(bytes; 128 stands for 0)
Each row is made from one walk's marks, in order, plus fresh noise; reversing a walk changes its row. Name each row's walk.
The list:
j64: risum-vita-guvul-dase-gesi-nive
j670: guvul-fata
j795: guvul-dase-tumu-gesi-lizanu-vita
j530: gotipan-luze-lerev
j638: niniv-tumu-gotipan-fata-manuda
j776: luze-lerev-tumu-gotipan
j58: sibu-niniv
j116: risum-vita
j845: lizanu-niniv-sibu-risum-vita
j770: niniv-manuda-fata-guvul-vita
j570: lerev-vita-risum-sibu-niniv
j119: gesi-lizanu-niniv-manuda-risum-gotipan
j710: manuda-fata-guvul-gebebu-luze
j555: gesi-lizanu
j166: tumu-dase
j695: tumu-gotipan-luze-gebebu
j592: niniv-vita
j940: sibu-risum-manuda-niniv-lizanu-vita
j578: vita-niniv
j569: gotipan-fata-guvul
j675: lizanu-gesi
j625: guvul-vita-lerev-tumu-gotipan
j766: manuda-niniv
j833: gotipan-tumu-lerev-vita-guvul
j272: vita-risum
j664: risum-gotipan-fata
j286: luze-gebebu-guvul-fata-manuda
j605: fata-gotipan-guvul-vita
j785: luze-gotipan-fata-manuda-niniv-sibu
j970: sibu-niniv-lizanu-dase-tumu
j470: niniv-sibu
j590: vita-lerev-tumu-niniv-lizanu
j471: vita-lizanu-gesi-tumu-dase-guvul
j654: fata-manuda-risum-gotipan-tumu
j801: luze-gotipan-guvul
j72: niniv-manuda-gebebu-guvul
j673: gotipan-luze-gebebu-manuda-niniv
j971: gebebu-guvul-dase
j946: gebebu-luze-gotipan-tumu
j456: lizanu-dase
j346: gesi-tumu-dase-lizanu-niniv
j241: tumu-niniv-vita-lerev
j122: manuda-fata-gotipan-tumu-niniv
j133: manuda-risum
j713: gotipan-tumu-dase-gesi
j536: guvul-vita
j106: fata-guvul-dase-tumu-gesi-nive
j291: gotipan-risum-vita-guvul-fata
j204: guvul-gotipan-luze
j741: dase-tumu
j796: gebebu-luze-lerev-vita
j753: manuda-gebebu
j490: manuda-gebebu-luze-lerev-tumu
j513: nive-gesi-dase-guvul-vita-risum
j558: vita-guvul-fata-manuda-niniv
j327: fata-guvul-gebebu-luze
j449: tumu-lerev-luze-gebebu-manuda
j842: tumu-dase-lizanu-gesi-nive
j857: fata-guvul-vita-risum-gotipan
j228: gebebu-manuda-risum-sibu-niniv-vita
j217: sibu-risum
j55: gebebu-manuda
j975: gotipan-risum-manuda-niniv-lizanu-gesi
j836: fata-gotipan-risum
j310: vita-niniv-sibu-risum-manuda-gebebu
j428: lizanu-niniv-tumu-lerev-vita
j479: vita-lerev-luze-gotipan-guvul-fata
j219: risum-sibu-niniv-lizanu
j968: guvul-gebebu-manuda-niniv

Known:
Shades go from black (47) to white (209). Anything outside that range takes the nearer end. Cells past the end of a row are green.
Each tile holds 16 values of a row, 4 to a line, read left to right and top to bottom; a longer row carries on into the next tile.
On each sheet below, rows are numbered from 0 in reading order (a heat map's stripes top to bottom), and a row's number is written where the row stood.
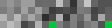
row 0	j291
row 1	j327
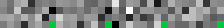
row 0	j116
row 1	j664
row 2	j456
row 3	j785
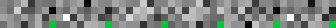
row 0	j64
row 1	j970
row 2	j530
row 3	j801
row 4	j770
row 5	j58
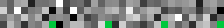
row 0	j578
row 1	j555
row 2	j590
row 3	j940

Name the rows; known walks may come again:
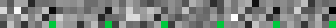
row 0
j578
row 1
j664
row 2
j479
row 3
j536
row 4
j470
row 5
j64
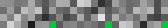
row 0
j833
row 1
j968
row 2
j713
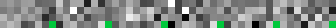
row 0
j291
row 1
j428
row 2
j570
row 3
j555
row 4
j449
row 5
j766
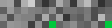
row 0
j204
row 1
j670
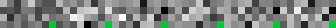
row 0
j327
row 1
j776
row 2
j940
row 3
j530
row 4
j770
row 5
j310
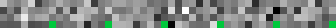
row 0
j286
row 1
j801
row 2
j975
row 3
j471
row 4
j116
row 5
j785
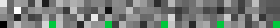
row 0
j456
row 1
j133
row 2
j625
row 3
j654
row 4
j605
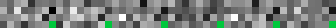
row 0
j272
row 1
j590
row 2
j58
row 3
j106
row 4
j217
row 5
j558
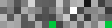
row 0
j569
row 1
j845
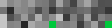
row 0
j122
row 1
j857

